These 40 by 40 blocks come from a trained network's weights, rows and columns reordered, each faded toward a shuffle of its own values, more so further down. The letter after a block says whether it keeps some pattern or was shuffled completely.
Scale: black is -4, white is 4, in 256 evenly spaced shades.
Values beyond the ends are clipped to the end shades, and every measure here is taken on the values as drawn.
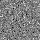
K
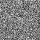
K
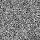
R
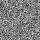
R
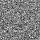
R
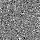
K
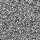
K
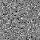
R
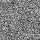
K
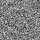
R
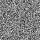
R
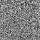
R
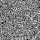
K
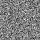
K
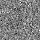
R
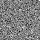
R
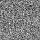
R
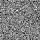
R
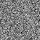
R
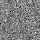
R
